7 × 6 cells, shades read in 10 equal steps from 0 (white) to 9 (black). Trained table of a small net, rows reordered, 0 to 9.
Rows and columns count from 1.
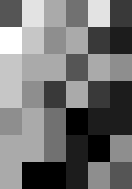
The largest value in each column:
6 9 9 9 9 8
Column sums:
20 25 36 42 39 45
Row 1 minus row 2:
6 -1 -1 2 -6 -1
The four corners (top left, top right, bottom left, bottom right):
6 7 3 6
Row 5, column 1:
4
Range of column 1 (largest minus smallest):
6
